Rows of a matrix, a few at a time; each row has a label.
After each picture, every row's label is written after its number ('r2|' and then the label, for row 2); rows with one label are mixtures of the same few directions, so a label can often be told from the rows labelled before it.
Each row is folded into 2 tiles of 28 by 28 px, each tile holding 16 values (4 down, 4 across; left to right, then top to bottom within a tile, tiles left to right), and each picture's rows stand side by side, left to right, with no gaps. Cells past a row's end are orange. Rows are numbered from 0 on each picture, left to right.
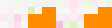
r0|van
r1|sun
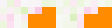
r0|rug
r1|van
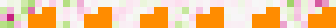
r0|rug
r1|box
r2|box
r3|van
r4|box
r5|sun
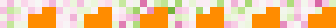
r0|van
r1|van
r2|rug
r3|van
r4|box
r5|sun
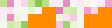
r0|sun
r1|van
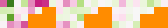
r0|sun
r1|box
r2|sun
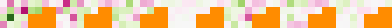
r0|rug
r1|van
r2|box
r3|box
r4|box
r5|sun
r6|van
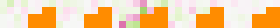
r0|van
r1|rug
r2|rug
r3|rug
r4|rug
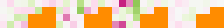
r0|rug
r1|rug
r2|box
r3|box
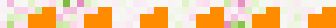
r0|rug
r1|box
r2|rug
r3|box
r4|sun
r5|van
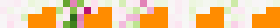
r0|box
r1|van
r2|rug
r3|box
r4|van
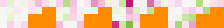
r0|sun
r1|sun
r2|sun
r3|rug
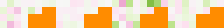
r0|van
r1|sun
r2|sun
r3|sun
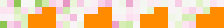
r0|sun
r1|van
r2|sun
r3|rug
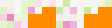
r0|rug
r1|van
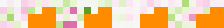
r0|rug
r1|van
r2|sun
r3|box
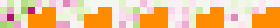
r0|rug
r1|box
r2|rug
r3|van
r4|rug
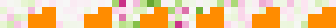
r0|rug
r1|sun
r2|sun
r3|van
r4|sun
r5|sun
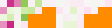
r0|box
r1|van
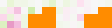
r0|van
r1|box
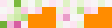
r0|sun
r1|rug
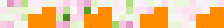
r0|box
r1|rug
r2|sun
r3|box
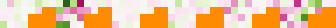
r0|sun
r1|box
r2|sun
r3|box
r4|van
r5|box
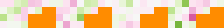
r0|box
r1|box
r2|sun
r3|box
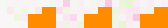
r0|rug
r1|van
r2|box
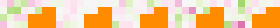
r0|box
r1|sun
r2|sun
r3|rug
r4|sun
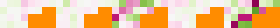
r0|box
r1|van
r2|box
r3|box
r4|rug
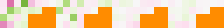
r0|box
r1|van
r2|sun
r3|sun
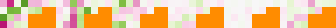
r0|box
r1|van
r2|box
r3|rug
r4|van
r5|rug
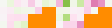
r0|rug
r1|sun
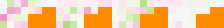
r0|box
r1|van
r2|rug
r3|box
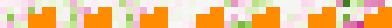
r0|rug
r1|van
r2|van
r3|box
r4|sun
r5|rug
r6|sun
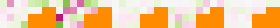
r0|sun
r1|box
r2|rug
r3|rug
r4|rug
